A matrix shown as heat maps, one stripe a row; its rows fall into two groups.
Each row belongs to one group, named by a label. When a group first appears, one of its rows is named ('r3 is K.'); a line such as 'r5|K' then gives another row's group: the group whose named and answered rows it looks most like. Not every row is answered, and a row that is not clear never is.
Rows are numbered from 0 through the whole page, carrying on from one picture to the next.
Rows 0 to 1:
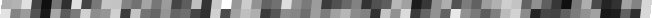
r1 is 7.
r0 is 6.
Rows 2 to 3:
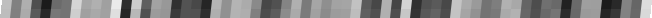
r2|7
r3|7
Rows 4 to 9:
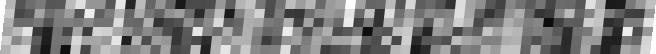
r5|7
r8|7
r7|6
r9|6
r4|7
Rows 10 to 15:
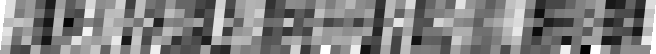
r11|7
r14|7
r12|6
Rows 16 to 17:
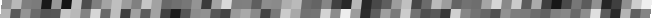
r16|6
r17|7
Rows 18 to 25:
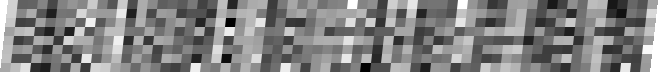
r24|7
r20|7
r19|7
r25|6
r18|7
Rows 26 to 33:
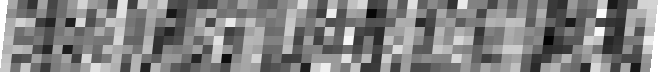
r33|7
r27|6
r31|6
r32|7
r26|7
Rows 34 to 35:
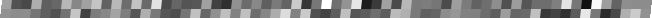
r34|7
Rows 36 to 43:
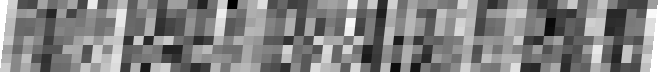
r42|6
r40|7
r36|7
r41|6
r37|6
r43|7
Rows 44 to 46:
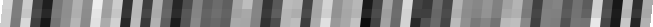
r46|7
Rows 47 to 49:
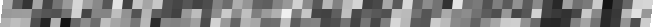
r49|6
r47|7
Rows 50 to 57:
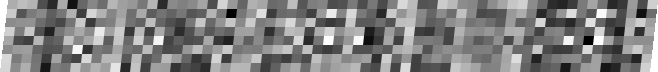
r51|7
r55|6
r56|7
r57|7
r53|7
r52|6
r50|6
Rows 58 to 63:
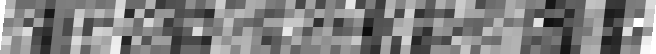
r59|7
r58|6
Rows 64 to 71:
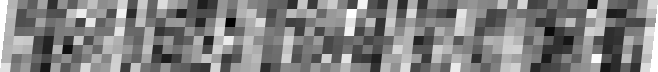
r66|7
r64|7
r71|7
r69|6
